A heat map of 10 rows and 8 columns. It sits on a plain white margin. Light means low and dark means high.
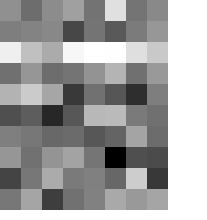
Mirror symmetry: none. Odd lines: row 3. Average level on the scale: 50%. Calmest part: bottom middle.
